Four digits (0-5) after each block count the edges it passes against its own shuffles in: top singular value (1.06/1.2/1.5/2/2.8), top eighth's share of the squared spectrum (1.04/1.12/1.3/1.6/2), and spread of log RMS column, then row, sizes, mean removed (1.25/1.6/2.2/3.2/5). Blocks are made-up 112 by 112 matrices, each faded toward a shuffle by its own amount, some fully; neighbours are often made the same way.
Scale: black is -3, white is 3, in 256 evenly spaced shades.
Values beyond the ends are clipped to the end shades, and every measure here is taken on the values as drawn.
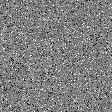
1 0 0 0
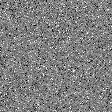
2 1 0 0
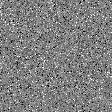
3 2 0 1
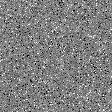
1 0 0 0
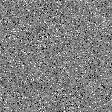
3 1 0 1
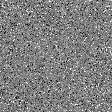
1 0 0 0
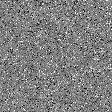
1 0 0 0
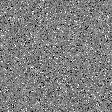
1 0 0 0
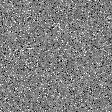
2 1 0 0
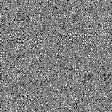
4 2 1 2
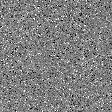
2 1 0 0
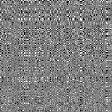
5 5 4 4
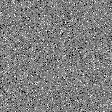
3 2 0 0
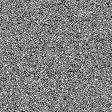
0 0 0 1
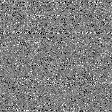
1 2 0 3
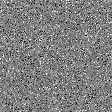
0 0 0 0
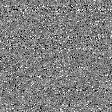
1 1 0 3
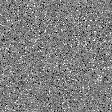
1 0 0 1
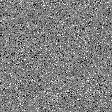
0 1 0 1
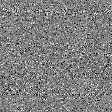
1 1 0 3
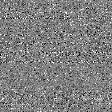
1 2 0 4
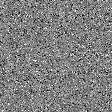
0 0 0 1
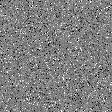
2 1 0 0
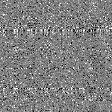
4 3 1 3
